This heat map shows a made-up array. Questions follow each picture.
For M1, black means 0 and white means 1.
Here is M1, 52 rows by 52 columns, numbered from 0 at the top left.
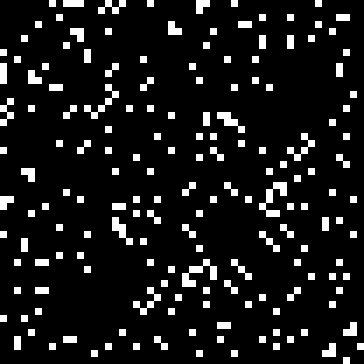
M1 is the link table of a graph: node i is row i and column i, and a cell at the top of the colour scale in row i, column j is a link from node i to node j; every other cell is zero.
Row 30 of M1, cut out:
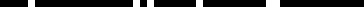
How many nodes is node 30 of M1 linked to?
6
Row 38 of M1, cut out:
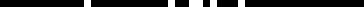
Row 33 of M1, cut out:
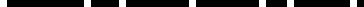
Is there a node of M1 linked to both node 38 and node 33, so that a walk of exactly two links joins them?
yes
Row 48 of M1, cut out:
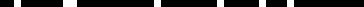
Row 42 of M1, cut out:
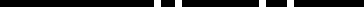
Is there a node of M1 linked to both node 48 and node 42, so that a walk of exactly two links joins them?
yes
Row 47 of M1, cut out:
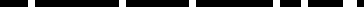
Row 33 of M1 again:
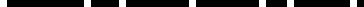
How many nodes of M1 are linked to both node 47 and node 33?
3
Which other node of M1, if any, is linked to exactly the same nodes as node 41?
node 37
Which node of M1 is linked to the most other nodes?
node 0
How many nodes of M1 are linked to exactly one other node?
1
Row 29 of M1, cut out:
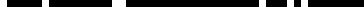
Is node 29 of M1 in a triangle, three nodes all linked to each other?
yes
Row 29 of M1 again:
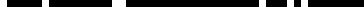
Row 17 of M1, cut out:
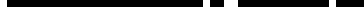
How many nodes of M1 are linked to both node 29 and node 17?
1
